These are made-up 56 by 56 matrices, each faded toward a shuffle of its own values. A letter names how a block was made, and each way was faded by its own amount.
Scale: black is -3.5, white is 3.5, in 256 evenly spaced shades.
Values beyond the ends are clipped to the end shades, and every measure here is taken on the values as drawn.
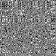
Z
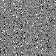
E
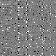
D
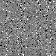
E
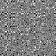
Z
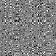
Z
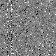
E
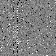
E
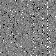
E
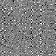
Z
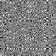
Z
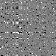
D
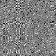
Z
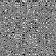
Z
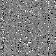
E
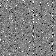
E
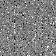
E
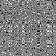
Z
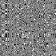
Z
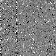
E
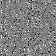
E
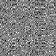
Z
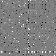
D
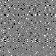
D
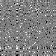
D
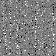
E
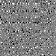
Z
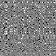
Z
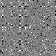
D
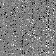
E
